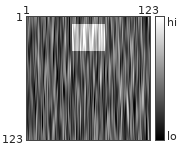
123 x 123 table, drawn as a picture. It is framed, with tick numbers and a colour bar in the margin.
Streaks run downward. In the top middle lies a patch that is higher than the rest. The ninth with the highest average is the top middle.
